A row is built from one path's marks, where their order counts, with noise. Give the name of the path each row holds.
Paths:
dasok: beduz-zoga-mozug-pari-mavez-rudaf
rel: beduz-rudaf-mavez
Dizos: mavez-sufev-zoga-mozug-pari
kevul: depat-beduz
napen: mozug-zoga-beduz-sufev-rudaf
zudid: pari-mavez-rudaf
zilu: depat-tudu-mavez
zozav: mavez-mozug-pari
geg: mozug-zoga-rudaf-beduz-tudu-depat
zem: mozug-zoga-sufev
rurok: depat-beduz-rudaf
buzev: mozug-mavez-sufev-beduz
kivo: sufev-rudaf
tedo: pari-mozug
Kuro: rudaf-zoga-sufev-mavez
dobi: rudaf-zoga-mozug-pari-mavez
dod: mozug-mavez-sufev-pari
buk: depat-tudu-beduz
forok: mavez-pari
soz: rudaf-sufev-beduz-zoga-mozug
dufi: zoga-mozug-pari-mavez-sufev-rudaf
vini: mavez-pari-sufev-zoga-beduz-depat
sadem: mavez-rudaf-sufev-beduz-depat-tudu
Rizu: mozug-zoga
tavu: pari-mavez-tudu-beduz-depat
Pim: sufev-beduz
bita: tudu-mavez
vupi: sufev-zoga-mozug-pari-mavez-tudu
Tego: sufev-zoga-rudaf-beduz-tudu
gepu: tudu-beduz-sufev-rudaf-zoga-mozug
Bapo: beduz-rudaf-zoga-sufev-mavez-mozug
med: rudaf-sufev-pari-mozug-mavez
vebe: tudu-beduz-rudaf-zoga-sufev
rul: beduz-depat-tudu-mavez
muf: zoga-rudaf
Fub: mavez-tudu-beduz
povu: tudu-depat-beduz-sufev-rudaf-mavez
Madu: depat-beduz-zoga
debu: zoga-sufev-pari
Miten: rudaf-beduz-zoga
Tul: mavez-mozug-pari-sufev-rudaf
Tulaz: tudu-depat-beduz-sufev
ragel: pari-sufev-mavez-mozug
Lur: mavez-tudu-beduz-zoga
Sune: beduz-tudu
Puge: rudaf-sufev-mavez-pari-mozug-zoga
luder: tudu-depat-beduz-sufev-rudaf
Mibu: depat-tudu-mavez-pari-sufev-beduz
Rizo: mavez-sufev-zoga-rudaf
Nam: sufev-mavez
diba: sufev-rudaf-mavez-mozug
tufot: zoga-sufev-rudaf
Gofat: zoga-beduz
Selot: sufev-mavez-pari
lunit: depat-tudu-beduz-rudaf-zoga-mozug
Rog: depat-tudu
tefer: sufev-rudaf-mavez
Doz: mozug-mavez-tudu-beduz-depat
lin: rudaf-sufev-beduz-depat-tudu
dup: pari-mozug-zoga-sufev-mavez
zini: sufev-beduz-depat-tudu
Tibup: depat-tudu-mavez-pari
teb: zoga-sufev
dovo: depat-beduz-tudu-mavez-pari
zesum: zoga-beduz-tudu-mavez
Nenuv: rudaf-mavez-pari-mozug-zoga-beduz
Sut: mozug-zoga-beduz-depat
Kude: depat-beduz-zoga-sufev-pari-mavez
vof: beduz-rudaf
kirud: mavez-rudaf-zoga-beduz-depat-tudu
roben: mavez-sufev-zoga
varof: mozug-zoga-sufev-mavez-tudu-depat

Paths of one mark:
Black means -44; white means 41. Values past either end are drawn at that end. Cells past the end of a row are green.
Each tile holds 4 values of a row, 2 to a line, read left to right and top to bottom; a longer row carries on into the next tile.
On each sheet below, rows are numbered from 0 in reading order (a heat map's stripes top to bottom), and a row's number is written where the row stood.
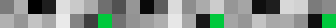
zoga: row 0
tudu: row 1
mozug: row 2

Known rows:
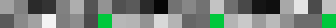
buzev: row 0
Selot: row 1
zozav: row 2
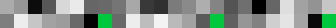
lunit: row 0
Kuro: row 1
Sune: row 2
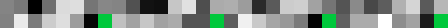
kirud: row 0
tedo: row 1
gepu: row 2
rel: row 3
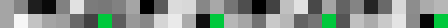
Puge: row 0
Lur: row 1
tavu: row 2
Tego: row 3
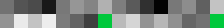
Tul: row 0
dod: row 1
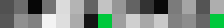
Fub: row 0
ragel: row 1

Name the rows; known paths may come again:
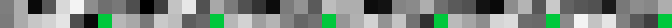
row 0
Miten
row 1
tavu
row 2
dod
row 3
zem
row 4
forok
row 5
Tul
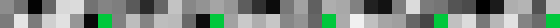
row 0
kirud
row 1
lin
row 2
ragel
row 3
Puge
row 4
Tibup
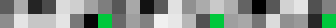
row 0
muf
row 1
bita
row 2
Doz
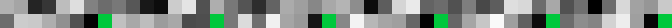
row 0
soz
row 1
tedo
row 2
sadem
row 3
lunit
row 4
vof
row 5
Sune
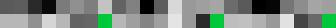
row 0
Selot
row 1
Rog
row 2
debu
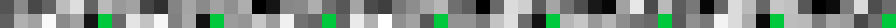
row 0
rel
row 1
diba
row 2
teb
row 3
tefer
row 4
buk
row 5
zozav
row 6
Fub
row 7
vini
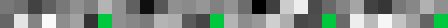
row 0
povu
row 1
Tulaz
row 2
kevul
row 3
Kuro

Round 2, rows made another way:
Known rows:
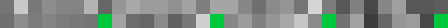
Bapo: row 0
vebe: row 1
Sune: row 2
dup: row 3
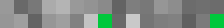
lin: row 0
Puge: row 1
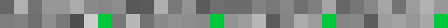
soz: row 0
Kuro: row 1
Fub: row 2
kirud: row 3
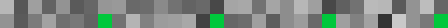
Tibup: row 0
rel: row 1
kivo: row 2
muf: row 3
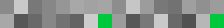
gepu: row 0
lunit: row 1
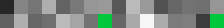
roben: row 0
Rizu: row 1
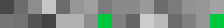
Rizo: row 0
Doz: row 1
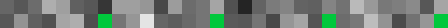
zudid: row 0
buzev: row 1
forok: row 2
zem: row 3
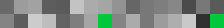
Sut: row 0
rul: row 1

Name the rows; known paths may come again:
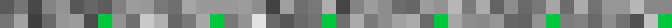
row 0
dup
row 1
geg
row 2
buzev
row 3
Lur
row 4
Mibu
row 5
soz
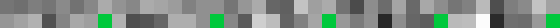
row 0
Fub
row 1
luder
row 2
Sut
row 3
debu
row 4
Gofat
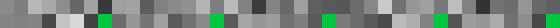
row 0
vof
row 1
vupi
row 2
tefer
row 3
Rizo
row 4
Nam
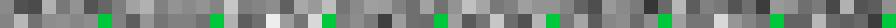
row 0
Kuro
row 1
napen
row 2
Rog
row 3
dufi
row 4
lunit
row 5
med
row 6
zilu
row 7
dod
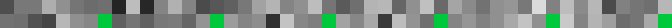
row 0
Tul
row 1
tedo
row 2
tufot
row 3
muf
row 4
Sune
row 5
buk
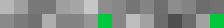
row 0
zini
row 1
Nenuv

